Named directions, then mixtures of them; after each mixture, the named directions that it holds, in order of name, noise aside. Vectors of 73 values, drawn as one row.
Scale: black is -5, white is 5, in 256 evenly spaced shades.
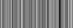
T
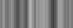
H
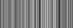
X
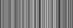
X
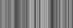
H, X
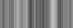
H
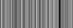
T, X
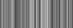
H, X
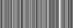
T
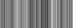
H, X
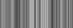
H, X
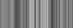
H, X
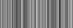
H, T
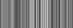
H, X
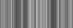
H, T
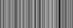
T, X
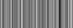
T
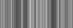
H, T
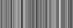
H, T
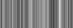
H, T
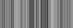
H, X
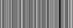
T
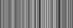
X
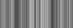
H, X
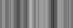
H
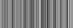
T, X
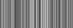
H, X
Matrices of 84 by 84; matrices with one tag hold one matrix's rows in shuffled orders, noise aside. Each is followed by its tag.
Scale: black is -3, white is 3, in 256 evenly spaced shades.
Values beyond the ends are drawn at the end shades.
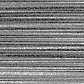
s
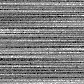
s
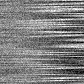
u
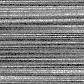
s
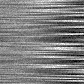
u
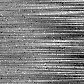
u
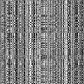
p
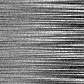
u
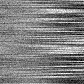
u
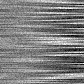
u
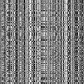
p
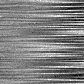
u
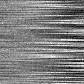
u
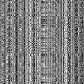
p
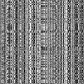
p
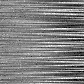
u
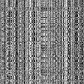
p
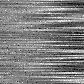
u
